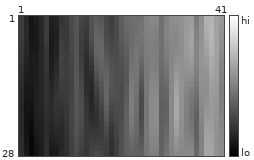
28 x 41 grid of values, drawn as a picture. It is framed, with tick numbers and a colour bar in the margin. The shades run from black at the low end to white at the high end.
Grain: streaks running down. Slope: up to the right. Ninth with the highest average: top right.
